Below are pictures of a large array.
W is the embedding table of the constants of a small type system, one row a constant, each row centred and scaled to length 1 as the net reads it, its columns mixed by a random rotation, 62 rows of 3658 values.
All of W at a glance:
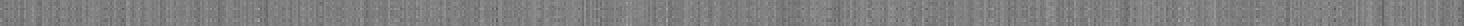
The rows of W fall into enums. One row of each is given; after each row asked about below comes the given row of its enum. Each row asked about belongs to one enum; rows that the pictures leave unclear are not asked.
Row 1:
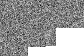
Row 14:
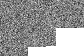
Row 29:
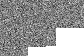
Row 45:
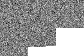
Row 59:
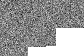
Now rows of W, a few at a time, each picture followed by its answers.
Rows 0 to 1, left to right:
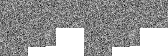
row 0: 1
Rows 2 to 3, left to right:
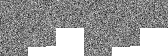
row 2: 14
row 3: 59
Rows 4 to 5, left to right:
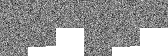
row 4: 45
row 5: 14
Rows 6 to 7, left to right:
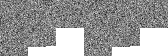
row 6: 14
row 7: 59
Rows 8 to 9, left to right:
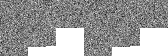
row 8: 14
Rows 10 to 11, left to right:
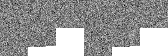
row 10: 45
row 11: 1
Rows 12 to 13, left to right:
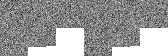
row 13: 14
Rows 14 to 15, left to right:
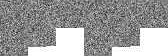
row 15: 59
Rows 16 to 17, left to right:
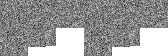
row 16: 1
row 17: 1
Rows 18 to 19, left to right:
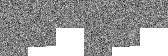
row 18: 45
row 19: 1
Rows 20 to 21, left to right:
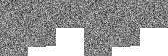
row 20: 59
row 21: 59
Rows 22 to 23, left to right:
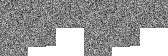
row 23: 59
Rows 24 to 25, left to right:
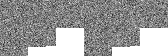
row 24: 29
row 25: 14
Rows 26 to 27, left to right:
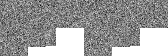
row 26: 1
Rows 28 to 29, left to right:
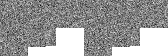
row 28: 1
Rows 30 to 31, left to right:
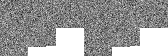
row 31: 14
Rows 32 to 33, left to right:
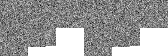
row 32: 1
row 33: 45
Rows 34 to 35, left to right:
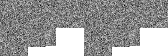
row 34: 1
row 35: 1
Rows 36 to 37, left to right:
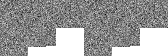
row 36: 59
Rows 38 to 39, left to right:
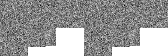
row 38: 1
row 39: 1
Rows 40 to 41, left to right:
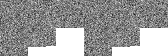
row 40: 14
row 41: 14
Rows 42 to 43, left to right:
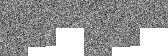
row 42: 1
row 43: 59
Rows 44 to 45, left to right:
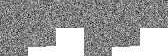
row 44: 14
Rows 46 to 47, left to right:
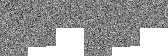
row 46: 59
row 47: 29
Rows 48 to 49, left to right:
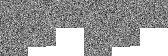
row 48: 14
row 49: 59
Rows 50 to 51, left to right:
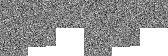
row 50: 29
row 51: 59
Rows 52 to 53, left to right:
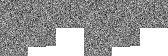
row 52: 59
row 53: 59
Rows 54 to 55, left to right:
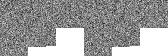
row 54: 59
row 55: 45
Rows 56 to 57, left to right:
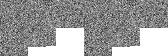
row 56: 14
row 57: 14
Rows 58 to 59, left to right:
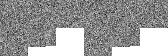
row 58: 1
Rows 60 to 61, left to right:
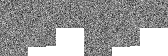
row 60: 59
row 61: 14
